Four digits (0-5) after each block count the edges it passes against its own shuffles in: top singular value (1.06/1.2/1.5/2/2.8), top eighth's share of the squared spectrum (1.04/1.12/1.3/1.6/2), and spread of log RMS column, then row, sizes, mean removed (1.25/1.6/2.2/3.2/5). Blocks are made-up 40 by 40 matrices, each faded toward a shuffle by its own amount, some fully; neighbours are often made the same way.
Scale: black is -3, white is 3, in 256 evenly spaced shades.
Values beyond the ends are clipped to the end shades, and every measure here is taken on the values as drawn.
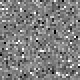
0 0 0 0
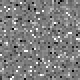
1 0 0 0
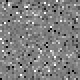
0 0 0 0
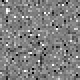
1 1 0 0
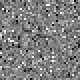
1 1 0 0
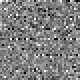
1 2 0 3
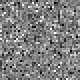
0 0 0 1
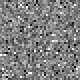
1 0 0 0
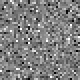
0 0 0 0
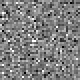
1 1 0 1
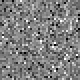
0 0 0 0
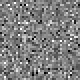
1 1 0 1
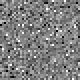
0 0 0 0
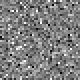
0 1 0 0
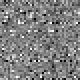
1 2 0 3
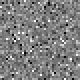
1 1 0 0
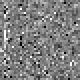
2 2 2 0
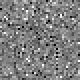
0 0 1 0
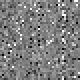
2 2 1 0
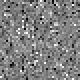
0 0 1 0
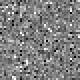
1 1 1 0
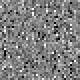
1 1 2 0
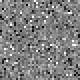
0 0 0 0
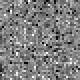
2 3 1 0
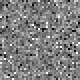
1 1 0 0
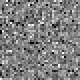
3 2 0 1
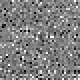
3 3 1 1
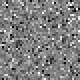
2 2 0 0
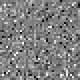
2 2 0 0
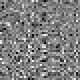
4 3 2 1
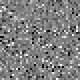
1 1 0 0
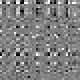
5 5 3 3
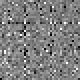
4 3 2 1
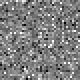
2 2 0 0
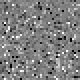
2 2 0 0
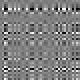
5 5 4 4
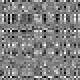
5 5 3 3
